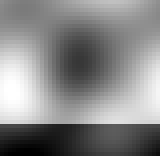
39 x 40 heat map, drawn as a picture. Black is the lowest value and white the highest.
The ninth with the highest average is the middle left. There are no lone odd cells. The top part is higher, up to a seam about 80% of the way down.
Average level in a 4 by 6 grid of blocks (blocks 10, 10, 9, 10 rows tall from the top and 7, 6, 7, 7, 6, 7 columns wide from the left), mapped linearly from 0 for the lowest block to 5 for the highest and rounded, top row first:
2 2 2 2 3 2 / 4 3 1 1 2 3 / 5 4 2 2 3 4 / 0 0 0 1 1 1
